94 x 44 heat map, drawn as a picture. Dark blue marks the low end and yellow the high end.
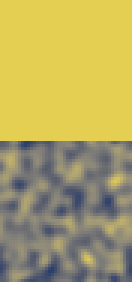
The table splits into 2 rows of 1 panel. Panel 1,1: very high, flat. Panel 2,1: middling, blotchy, strong in contrast.
